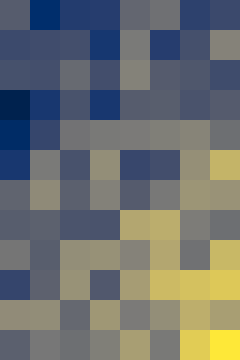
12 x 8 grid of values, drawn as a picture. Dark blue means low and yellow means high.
The halves do not mirror each other. The bottom right is the ninth with the highest average. There are no regular stripes. The top left is the ninth with the lowest average. The field climbs toward the bottom right.
